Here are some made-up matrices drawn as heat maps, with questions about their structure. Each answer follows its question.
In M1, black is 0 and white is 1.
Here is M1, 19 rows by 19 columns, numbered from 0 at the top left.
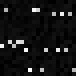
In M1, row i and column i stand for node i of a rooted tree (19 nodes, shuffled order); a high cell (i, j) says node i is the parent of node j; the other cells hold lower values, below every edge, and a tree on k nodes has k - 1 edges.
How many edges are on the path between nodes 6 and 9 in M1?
7
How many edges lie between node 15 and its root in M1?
3
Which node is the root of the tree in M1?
12
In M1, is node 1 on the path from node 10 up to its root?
no
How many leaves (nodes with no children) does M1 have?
13
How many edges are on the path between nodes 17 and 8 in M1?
3
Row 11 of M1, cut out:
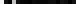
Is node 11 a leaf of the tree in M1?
no
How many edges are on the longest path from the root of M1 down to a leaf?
6
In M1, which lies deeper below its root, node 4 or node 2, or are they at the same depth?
the same depth
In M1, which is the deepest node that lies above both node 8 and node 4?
10
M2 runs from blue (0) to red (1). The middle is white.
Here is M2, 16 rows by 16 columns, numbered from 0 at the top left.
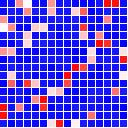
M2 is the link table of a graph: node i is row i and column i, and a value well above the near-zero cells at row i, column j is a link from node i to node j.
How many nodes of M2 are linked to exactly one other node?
0
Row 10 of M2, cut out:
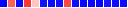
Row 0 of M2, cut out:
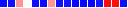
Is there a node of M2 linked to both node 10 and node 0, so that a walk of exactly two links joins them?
yes
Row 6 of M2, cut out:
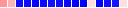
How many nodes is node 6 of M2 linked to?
4
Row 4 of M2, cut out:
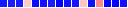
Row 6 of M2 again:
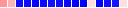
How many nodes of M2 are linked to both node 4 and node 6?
0
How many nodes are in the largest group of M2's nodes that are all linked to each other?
3
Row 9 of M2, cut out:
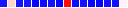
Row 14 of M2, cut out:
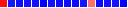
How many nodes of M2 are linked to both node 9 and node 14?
0
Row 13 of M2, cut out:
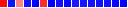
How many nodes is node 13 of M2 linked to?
3
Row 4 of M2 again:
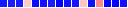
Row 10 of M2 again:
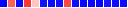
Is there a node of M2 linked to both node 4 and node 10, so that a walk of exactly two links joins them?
yes
